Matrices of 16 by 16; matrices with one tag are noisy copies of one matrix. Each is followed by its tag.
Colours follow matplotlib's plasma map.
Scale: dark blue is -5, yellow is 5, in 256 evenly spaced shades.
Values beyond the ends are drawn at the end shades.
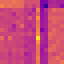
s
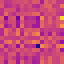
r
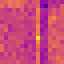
s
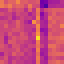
s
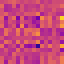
r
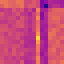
s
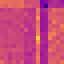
s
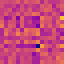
r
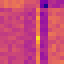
s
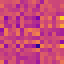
r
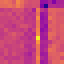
s
